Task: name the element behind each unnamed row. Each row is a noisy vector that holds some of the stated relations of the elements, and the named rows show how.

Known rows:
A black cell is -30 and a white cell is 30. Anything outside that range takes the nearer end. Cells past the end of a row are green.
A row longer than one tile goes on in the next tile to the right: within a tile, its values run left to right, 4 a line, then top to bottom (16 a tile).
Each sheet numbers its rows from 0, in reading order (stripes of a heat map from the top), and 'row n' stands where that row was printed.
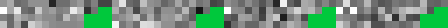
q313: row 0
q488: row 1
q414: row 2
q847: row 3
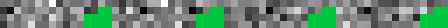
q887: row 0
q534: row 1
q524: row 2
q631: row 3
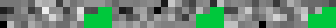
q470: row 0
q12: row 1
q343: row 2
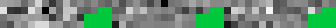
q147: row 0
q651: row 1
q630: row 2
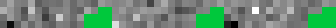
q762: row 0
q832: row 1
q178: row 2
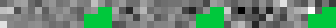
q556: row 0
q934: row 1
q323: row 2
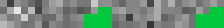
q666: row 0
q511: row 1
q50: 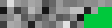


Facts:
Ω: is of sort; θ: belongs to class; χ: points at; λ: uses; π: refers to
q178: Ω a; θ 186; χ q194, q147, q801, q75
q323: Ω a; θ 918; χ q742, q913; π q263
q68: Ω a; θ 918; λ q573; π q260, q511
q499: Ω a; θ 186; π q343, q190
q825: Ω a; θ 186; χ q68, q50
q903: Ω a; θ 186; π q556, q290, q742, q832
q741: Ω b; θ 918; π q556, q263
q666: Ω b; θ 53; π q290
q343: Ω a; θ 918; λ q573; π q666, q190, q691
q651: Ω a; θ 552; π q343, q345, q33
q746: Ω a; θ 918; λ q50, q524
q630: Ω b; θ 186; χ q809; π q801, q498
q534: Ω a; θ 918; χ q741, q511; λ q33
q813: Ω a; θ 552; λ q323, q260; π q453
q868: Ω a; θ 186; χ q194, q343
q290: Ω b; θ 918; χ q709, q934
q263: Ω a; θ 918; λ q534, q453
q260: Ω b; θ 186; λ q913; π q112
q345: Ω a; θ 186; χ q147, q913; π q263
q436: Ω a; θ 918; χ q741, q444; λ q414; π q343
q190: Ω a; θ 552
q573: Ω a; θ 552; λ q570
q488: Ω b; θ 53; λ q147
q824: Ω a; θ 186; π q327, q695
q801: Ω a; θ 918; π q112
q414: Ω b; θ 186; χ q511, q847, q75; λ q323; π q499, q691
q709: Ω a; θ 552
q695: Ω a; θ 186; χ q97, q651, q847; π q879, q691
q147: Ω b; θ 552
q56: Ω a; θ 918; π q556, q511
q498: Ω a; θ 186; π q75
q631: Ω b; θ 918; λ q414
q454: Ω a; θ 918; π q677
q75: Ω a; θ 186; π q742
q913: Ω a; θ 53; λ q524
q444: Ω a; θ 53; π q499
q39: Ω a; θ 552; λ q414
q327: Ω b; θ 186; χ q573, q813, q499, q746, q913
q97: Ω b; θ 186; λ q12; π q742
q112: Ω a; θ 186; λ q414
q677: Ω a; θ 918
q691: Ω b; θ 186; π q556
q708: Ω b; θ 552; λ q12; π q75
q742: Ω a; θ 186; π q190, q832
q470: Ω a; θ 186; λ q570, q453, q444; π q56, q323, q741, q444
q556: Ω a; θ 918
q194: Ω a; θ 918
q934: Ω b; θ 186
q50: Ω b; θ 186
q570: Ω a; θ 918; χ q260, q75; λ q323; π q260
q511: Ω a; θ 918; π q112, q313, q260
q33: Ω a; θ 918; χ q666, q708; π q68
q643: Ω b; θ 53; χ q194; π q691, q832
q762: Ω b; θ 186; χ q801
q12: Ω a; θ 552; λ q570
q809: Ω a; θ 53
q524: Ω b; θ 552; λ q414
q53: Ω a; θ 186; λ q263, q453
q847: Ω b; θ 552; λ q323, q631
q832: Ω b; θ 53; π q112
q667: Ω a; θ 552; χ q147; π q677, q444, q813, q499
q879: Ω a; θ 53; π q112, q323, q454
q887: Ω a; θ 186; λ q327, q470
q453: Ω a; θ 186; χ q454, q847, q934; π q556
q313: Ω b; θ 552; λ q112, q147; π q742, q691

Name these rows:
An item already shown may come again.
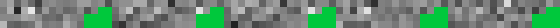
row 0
q695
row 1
q801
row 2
q801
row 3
q695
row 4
q345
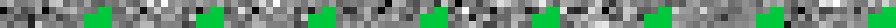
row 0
q913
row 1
q53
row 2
q53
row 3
q12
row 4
q33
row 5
q147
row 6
q190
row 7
q453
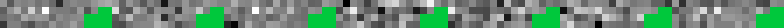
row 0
q903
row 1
q667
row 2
q178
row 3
q33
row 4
q414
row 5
q68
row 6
q643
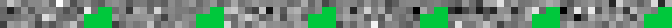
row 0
q570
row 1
q824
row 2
q112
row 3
q809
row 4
q444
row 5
q708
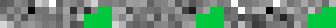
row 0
q263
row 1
q290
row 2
q260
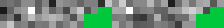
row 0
q97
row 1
q813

